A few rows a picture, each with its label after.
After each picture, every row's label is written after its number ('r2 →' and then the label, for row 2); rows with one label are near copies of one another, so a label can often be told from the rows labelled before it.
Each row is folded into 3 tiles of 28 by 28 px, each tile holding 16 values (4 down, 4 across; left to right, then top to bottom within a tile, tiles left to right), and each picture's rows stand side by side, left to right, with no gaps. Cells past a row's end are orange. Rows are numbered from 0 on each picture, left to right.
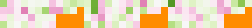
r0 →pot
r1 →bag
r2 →pot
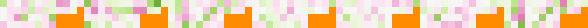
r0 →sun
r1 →pot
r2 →bag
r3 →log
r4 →log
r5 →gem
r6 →bag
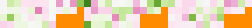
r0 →log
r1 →pot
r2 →sun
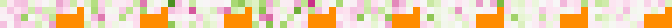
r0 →sun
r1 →bag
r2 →pot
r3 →bag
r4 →sun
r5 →log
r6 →log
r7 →log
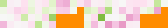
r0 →sun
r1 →gem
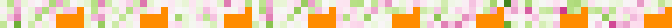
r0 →bag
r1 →bag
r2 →log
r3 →bag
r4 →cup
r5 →gem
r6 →pot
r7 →gem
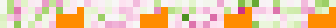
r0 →bag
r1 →gem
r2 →gem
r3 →pot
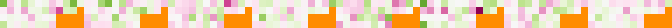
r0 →pot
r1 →cup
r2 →sun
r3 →log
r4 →sun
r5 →pot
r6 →cup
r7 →log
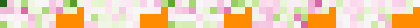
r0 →pot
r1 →log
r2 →pot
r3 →sun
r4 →sun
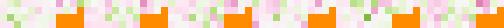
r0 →log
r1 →sun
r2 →sun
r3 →sun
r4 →cup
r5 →sun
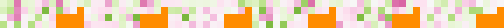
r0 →bag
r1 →sun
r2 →gem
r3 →bag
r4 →sun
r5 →cup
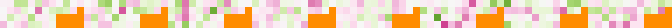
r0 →cup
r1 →cup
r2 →bag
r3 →sun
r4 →sun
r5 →gem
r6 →pot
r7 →gem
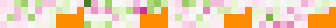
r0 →cup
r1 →pot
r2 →cup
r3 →gem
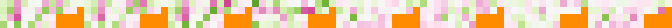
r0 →bag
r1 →bag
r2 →bag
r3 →pot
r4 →gem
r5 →sun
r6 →log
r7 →gem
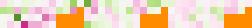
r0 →gem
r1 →pot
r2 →sun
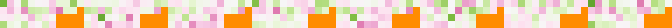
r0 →pot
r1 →gem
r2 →gem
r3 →pot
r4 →gem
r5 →cup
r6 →cup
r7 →pot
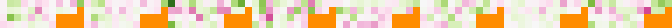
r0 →log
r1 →log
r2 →pot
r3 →bag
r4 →gem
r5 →cup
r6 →log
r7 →pot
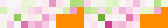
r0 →gem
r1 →gem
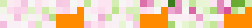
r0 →sun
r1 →sun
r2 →pot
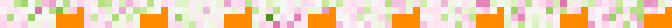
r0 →cup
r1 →cup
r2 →log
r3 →gem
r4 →sun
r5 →sun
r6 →bag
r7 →sun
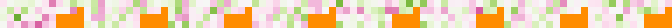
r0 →gem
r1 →bag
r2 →bag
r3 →sun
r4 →pot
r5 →pot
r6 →bag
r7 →cup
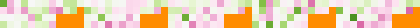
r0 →pot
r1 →gem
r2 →gem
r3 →bag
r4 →gem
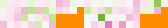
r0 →sun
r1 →gem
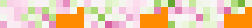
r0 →sun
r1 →gem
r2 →pot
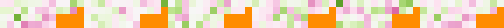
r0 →gem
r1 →log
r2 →bag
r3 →sun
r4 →pot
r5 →gem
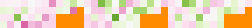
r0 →gem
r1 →cup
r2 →cup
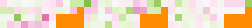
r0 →gem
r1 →pot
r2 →log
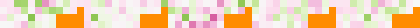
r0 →cup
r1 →log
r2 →gem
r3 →sun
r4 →cup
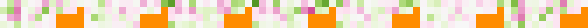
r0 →bag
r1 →log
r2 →pot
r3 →pot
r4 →pot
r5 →log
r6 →bag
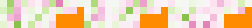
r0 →bag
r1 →bag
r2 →gem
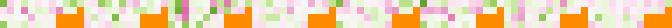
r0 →pot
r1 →cup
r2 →bag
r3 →log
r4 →pot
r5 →pot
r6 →bag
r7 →log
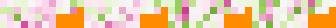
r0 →gem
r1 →gem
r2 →bag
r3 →bag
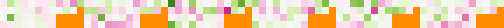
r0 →log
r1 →gem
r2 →pot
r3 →pot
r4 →cup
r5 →gem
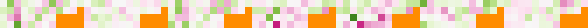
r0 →bag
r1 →log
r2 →bag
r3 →gem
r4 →gem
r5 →pot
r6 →sun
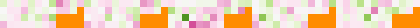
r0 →sun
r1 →sun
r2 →gem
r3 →log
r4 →cup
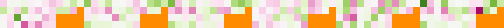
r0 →gem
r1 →pot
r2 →pot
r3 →sun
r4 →bag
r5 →pot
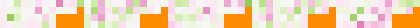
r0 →log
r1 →bag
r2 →log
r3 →bag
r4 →gem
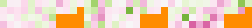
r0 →sun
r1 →bag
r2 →gem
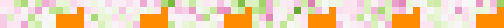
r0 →cup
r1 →log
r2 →pot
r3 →bag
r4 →sun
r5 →log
